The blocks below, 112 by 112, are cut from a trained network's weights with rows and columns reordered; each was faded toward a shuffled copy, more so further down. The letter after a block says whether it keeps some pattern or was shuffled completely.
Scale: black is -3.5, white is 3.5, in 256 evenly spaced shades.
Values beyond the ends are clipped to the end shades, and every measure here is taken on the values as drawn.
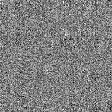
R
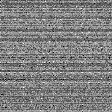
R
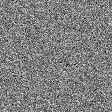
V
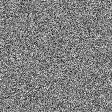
V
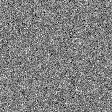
V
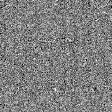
R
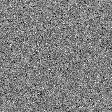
V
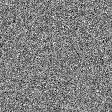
V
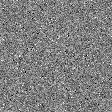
V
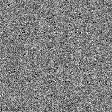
R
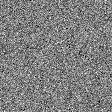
V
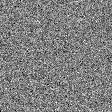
V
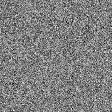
R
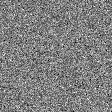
V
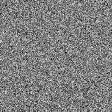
R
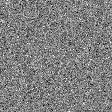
V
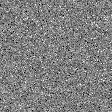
V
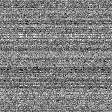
R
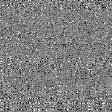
R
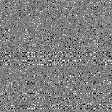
R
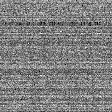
R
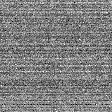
R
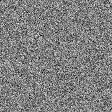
V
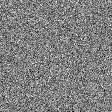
V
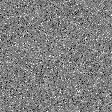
V
